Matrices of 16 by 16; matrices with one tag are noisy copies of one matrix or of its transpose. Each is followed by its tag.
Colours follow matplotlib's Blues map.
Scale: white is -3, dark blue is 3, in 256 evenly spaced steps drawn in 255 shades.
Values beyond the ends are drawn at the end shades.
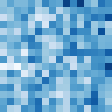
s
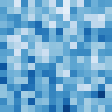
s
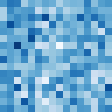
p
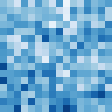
s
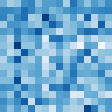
p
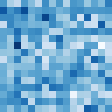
p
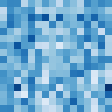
p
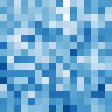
s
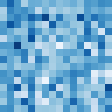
p
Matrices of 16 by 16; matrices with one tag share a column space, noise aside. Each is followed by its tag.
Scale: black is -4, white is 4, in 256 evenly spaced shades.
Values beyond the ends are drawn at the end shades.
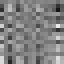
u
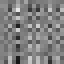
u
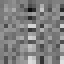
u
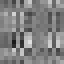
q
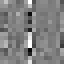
q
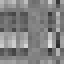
q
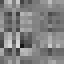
q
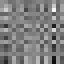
u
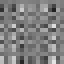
u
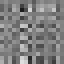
u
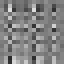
u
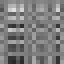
u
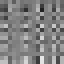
u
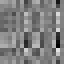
q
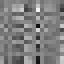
u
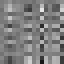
u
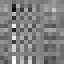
u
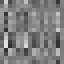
q
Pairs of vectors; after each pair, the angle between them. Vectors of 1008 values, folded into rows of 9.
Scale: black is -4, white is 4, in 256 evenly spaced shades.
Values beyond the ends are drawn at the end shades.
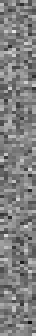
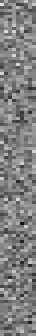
partly aligned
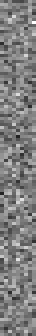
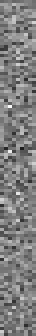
partly aligned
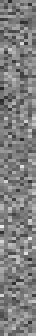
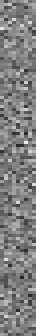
orthogonal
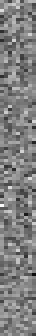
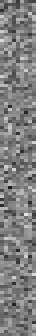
nearly opposite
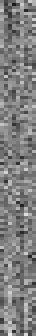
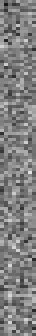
partly aligned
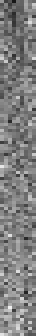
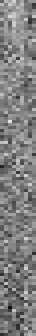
nearly opposite
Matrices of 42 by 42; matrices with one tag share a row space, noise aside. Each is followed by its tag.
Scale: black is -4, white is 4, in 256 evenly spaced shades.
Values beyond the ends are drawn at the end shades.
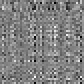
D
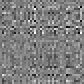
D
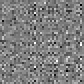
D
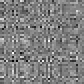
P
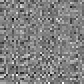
P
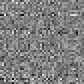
P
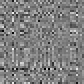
P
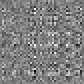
D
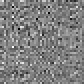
P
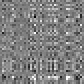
D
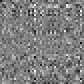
D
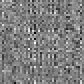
D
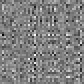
D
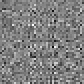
D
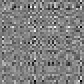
D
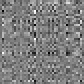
D
